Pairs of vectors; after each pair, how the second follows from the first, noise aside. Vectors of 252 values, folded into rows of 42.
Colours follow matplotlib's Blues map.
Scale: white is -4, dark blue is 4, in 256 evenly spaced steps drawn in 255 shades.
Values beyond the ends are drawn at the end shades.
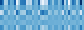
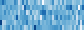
shuffled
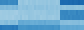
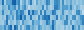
shuffled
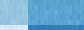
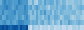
negated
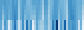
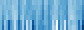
negated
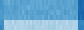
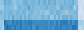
negated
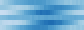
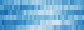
negated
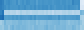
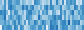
shuffled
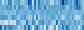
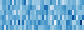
shuffled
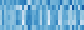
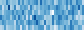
shuffled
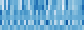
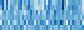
negated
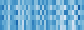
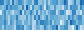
shuffled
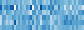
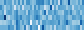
shuffled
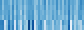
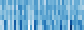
negated
